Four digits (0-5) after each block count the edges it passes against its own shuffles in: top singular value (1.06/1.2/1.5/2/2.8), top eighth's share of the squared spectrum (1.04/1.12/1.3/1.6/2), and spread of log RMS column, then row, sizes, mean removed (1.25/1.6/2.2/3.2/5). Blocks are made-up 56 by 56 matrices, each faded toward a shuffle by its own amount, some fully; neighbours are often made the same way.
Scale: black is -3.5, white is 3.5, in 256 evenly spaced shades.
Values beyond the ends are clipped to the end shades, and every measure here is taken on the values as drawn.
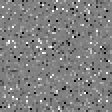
0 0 0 0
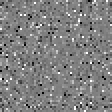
2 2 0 0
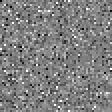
0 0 0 0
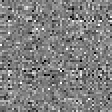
4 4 2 2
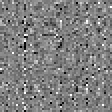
4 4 2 1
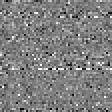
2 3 0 3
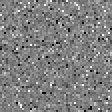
0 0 0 0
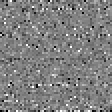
2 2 0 2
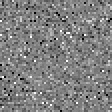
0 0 0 1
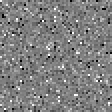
0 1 0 0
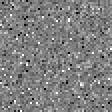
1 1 0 0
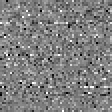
1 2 0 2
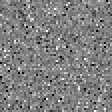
0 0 0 0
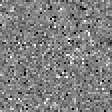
0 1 0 1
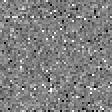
1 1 0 1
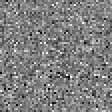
0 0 0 2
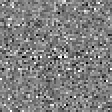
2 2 0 2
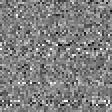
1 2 0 3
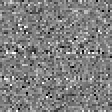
1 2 0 2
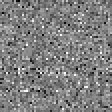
1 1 0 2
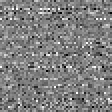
2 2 0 4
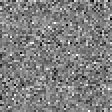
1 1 0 1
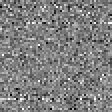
1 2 0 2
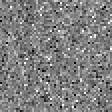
1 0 0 0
